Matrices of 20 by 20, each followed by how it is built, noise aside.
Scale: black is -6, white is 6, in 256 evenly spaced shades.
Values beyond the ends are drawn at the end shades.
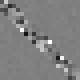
banded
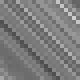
Toeplitz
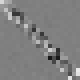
banded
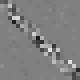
banded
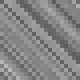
Toeplitz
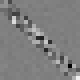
banded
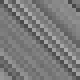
Toeplitz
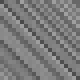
Toeplitz
